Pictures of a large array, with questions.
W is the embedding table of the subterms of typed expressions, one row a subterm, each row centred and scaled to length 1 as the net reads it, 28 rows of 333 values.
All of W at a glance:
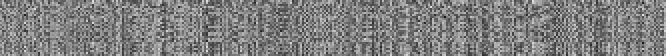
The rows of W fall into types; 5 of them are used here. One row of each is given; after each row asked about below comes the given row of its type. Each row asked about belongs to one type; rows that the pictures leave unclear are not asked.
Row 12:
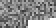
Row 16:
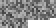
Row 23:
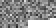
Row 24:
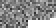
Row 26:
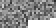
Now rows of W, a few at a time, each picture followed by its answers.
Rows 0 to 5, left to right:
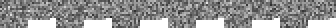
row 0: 24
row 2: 12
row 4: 26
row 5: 12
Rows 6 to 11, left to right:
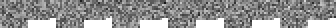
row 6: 16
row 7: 26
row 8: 23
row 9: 26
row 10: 26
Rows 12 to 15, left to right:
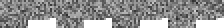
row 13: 16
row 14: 12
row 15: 23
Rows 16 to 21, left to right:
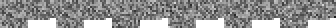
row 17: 16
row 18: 12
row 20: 16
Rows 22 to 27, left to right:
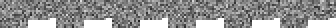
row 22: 26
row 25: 23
